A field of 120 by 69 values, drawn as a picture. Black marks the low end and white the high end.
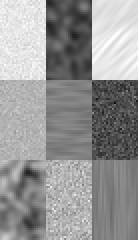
The table splits into 3 rows of 3 panels. Panel 1,1: very high, fine-grained, faint in contrast. Panel 1,2: low, blotchy. Panel 1,3: very high, slanting up to the right, faint in contrast. Panel 2,1: high, fine-grained, faint in contrast. Panel 2,2: middling, streaked across, faint in contrast. Panel 2,3: low, fine-grained. Panel 3,1: middling, blotchy, strong in contrast. Panel 3,2: high, fine-grained. Panel 3,3: middling, streaked downward, faint in contrast.
